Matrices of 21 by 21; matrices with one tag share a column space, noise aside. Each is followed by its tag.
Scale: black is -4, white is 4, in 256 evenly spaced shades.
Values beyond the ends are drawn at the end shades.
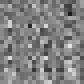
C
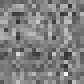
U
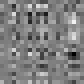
U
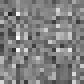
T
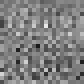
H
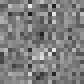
U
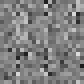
U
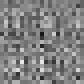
H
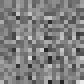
T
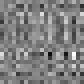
U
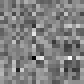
C
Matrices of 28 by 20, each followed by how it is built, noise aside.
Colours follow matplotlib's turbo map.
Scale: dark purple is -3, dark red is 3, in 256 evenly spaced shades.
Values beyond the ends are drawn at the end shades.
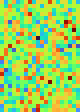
noise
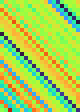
Toeplitz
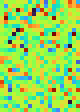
noise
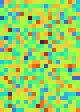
noise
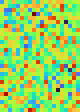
noise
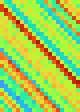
Toeplitz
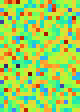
noise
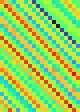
Toeplitz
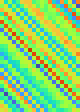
Toeplitz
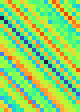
Toeplitz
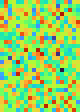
noise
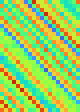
Toeplitz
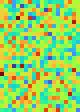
noise
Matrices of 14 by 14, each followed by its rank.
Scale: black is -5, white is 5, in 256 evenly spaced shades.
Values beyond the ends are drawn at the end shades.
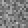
full rank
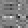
two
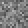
full rank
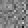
three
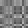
one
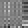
two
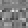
two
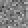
full rank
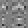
two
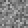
full rank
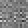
three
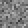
full rank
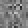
three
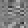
two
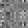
three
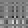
one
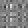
two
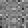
three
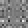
two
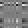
one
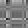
one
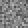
full rank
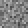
full rank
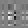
one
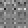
two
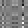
one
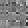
three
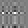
one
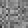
three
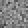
full rank
